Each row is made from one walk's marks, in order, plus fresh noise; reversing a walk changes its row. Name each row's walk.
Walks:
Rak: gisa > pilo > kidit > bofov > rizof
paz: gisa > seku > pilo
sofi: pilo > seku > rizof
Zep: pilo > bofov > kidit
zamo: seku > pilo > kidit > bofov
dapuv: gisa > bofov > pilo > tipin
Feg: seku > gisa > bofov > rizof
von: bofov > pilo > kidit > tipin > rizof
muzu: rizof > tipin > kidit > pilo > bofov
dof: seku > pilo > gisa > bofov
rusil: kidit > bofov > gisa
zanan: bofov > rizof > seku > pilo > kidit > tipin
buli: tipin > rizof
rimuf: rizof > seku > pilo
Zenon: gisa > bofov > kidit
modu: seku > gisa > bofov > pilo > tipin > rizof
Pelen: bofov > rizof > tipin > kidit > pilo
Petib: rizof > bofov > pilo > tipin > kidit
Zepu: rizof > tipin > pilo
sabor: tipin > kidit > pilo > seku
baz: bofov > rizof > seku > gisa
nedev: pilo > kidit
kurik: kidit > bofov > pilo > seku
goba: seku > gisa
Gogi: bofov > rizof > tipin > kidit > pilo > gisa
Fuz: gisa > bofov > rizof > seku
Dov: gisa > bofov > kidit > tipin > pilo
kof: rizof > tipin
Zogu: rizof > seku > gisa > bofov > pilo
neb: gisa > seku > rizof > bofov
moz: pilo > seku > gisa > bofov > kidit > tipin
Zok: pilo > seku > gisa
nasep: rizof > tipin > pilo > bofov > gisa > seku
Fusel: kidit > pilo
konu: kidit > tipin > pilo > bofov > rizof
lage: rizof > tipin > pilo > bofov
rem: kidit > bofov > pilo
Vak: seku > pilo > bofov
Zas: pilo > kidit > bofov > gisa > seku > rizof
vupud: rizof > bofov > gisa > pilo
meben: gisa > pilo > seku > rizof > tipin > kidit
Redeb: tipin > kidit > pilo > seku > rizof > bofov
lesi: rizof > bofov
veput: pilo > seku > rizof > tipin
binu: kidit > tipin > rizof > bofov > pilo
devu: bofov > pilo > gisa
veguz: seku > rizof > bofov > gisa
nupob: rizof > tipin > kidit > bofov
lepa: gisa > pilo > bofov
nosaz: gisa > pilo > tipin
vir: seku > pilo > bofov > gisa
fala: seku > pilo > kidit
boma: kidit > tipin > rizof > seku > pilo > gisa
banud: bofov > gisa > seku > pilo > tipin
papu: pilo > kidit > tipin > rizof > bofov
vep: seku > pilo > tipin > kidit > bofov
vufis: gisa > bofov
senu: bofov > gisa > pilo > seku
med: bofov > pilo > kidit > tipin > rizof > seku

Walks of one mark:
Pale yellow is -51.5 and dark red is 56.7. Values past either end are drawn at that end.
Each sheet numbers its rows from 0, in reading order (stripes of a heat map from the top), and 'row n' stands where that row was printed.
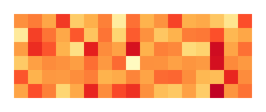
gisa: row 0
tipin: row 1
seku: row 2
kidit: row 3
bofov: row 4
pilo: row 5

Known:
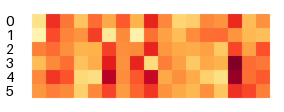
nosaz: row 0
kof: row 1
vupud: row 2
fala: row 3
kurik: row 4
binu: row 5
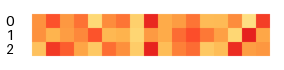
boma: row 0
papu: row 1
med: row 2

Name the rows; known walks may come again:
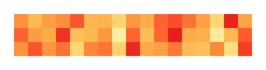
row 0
papu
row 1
veguz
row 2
boma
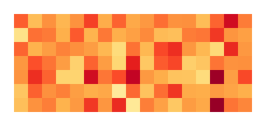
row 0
zamo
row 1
moz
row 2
neb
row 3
Fuz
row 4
paz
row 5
sofi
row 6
nedev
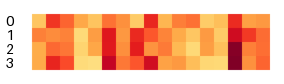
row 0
med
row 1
rem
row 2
Fusel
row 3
sabor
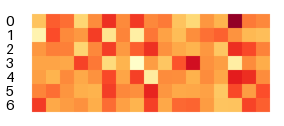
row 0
Pelen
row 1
kof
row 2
binu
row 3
Feg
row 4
Zep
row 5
vupud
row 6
dof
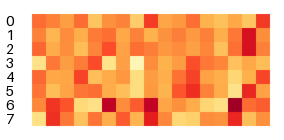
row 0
devu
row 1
vep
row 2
muzu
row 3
modu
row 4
rusil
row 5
lesi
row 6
kurik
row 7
nosaz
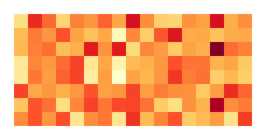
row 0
banud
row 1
Zas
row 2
fala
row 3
von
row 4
buli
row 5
lepa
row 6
Dov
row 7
goba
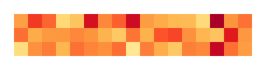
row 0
rimuf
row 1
Redeb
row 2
Petib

